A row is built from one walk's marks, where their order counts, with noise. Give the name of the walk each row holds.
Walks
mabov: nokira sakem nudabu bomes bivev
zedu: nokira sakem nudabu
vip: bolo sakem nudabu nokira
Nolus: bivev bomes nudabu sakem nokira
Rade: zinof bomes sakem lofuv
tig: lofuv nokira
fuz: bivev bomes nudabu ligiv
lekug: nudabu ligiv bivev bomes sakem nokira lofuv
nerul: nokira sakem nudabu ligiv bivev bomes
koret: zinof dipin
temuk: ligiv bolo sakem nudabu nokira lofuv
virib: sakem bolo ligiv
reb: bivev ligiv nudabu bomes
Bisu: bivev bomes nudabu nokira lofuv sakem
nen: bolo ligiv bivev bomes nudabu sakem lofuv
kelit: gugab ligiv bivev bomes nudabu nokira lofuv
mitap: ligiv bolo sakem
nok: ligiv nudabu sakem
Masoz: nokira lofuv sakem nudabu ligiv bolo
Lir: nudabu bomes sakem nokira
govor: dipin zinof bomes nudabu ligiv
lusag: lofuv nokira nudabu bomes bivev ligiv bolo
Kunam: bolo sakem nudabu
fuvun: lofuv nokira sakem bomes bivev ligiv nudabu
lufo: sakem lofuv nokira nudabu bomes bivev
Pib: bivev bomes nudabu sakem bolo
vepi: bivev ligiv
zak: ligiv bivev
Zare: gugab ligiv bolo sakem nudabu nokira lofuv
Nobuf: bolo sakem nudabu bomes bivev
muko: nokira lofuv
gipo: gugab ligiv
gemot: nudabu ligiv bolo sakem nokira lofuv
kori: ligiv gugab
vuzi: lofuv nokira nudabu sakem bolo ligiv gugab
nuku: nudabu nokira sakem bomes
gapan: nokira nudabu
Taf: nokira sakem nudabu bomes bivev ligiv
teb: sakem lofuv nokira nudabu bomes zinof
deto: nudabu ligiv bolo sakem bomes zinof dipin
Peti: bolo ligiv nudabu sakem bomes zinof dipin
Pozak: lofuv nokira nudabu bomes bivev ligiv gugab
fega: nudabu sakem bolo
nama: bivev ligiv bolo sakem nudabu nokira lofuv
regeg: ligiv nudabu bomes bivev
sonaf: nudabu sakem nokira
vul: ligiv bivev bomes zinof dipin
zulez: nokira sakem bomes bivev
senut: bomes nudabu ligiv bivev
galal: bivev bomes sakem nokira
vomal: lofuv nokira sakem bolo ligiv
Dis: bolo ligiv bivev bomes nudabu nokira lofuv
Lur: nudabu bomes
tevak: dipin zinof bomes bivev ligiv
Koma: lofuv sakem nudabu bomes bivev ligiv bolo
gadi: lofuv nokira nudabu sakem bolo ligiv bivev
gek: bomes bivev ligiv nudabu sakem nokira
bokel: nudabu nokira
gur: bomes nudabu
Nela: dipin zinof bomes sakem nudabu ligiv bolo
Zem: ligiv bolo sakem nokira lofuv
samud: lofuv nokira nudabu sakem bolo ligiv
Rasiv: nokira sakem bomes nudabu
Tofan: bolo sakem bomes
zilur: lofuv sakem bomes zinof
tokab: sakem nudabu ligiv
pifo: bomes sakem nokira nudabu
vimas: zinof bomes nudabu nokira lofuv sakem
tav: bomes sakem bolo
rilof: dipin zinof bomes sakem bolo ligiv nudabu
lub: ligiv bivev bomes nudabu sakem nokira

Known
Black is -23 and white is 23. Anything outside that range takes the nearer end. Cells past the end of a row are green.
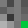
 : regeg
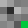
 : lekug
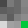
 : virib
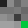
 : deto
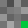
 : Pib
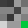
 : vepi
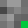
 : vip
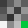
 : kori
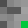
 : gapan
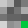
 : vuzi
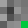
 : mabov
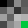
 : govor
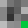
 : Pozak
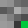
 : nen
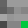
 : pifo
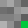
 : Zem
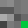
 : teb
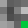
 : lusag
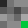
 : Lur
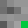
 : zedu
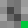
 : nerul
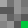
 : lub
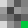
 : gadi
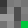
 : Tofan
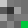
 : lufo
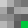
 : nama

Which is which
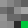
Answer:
Dis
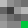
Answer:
Masoz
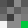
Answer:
zak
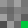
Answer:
Nolus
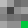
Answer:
samud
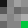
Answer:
gur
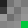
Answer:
tav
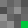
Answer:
Nobuf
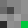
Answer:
Rasiv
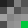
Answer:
Nela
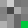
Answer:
gemot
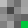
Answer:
fuvun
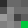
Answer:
Peti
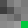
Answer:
fega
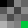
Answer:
vul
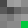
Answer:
bokel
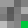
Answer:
vomal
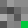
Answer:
nuku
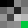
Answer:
tevak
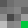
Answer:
senut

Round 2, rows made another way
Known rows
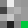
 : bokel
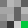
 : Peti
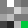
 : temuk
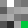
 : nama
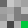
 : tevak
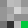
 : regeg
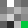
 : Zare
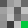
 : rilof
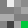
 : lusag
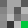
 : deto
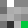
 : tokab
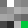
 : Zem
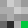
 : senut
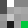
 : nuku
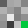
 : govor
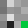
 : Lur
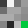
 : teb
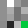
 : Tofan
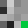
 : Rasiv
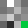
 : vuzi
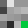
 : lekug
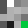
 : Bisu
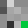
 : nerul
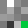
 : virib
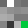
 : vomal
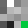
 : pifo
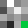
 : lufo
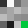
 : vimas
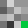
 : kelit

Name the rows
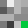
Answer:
Pozak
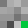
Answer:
vul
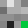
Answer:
Nobuf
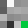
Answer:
fuvun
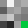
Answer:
muko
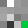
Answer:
gipo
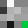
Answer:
sonaf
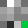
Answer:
mitap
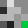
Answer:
zedu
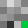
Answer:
nen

